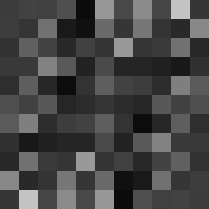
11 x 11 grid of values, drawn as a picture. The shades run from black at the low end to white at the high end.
The centre is the calmest part. On average the colour sits 30% of the way up the scale. It looks the same turned upside down. There is no overall slope.
